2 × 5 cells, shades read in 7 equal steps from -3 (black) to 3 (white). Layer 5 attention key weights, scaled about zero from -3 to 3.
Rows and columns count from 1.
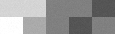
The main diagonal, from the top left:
2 1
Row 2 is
3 1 0 -1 0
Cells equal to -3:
0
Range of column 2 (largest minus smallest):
1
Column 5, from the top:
-1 0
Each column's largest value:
3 2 0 0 0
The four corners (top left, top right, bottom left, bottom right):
2 -1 3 0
